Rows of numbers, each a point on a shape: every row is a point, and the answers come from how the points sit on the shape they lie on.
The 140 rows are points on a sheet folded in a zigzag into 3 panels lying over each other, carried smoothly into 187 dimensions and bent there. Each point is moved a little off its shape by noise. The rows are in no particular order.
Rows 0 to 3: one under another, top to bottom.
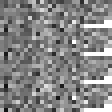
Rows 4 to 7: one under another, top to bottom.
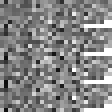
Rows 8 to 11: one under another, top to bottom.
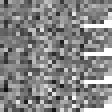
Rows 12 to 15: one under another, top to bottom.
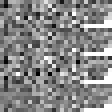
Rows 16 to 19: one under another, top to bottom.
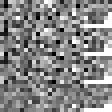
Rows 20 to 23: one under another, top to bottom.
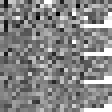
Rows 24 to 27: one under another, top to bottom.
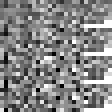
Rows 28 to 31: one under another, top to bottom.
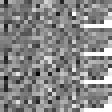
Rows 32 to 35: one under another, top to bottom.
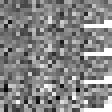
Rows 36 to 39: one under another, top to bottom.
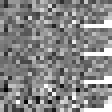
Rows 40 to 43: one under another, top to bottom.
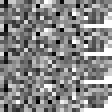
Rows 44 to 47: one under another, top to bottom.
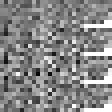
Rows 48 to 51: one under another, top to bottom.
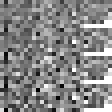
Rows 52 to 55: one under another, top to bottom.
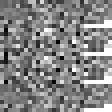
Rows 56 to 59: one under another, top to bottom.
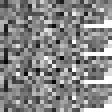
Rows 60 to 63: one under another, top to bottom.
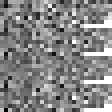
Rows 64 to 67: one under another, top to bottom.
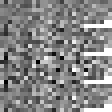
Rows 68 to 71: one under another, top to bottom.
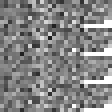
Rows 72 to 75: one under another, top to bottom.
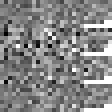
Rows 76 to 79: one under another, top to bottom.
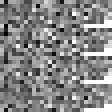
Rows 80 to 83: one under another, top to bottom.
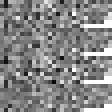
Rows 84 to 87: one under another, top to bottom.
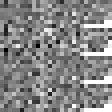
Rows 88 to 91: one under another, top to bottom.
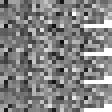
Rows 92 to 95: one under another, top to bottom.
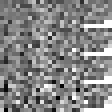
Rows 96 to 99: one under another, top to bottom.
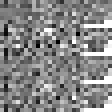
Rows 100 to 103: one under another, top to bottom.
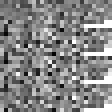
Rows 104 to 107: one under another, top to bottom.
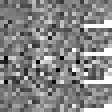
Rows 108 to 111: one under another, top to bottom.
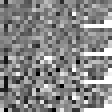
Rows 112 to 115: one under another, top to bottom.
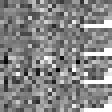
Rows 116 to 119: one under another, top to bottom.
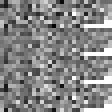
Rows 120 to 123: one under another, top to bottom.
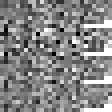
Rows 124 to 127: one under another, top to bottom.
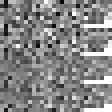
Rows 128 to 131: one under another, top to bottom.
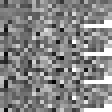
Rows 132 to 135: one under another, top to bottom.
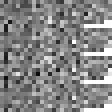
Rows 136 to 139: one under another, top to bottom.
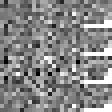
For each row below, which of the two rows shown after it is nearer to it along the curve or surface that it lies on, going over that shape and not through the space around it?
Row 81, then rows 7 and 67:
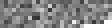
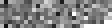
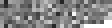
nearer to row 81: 67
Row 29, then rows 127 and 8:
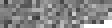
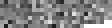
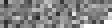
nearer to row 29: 8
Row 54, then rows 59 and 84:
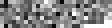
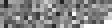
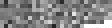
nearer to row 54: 59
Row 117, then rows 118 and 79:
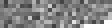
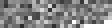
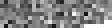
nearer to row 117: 79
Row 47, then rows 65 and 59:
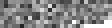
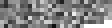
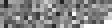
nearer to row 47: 65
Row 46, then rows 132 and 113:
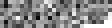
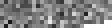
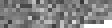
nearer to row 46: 113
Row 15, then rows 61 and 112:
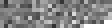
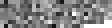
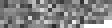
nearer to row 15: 61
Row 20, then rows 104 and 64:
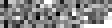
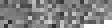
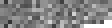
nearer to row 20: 64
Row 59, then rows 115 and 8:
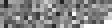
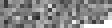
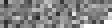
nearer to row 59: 115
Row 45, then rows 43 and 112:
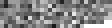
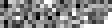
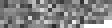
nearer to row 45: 112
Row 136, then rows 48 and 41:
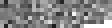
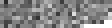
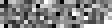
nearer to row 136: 41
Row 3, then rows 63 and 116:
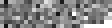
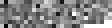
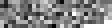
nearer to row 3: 63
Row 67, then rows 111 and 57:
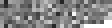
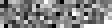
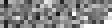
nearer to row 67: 111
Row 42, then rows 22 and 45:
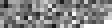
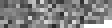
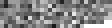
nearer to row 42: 45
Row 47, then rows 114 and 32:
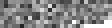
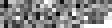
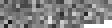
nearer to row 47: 114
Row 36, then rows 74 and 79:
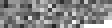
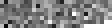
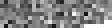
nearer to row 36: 79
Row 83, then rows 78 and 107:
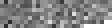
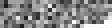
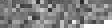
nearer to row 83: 107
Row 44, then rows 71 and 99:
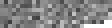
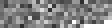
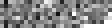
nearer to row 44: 99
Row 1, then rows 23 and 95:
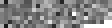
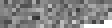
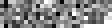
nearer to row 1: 23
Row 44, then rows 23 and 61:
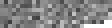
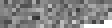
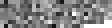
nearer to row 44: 23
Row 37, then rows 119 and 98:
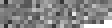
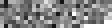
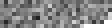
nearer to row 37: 98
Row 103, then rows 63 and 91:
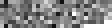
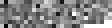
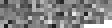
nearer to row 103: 91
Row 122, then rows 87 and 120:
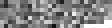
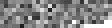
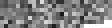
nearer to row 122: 120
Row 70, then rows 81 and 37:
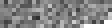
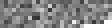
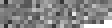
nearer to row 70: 37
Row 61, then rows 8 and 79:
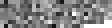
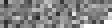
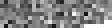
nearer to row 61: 79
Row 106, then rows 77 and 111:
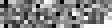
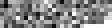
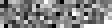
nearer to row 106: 111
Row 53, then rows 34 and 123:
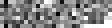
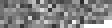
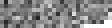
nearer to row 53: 123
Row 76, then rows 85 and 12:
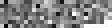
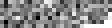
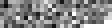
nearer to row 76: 85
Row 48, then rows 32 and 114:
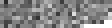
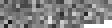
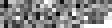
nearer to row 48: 32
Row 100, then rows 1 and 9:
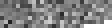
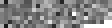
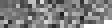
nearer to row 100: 9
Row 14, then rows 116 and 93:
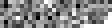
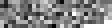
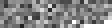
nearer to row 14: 93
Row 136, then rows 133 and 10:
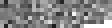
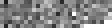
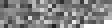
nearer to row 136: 10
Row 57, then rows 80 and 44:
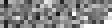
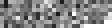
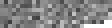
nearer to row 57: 44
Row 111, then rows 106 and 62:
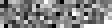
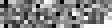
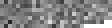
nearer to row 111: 106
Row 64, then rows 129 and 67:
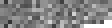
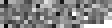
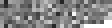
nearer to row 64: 129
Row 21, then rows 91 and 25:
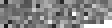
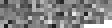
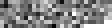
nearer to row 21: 91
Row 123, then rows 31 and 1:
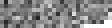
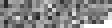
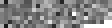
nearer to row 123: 1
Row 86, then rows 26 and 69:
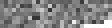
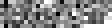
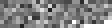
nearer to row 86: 69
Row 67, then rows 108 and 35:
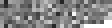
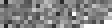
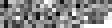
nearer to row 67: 35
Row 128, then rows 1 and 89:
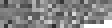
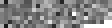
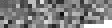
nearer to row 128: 89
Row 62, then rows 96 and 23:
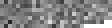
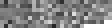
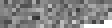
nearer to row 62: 23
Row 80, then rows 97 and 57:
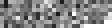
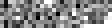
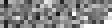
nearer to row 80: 97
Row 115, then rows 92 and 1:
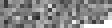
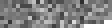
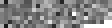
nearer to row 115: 92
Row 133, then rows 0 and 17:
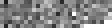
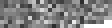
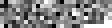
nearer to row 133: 17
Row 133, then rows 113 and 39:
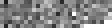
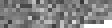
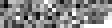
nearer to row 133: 113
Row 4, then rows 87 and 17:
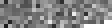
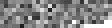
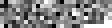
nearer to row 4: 17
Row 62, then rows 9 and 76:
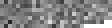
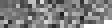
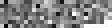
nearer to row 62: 76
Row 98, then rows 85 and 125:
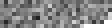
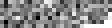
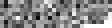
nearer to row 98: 85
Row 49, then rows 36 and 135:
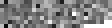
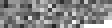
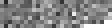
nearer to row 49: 135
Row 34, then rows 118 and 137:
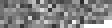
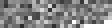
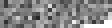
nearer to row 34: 118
